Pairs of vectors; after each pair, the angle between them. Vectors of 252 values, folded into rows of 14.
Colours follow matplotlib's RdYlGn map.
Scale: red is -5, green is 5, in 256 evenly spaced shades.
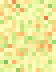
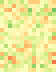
orthogonal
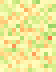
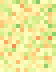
nearly parallel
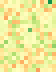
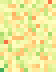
partly opposed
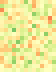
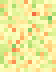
nearly opposite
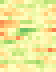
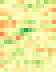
nearly parallel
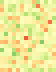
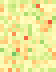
nearly parallel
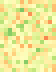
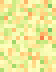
partly aligned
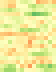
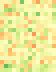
partly aligned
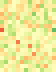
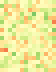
partly aligned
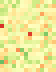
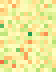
nearly opposite
